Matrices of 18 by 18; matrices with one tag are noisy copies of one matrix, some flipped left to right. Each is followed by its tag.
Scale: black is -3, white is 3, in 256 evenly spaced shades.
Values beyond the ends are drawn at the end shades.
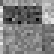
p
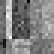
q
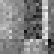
q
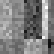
q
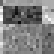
p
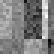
q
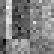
q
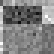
p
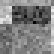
p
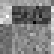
p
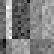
q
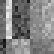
q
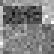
p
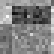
p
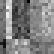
q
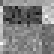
p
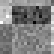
p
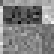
p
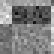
p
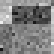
p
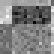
p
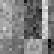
q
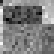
p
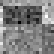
p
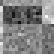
p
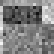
p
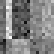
q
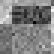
p
